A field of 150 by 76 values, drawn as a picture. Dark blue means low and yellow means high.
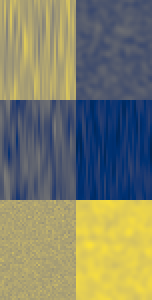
It is made of 3 by 2 panels. Panel 1,1: high, streaked downward. Panel 1,2: low, blotchy, faint in contrast. Panel 2,1: low, streaked downward. Panel 2,2: very low, streaked downward, faint in contrast. Panel 3,1: high, fine-grained, faint in contrast. Panel 3,2: very high, blotchy, faint in contrast.
